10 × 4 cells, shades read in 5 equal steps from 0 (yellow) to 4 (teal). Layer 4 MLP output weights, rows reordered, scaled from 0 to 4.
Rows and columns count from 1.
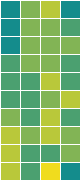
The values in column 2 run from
2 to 3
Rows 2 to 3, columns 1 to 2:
4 2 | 4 2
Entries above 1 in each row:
3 4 4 4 3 3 3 2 3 2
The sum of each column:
26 25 15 27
